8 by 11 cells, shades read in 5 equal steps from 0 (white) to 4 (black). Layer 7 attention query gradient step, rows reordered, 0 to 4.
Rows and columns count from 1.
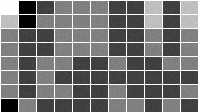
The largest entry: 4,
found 3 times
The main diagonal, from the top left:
0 4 3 2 3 3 2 2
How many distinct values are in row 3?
2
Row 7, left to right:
2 3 2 2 3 3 2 3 3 3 2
